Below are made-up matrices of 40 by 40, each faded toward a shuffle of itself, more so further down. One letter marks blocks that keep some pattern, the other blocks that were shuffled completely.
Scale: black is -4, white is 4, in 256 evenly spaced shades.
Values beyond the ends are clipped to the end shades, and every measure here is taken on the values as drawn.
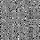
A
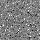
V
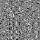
A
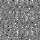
A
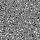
V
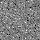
V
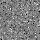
V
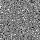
V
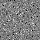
V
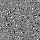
V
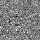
A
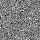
V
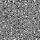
A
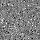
V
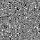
A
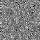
A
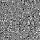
A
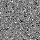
V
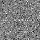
A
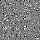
A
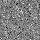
V
